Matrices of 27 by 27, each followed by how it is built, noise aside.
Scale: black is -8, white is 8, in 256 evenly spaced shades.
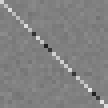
diagonal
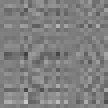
low rank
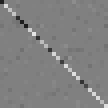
diagonal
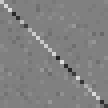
diagonal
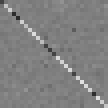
diagonal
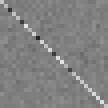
diagonal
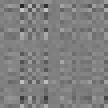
low rank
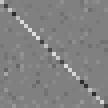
diagonal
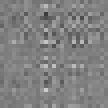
low rank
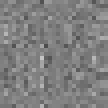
low rank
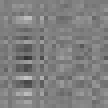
low rank
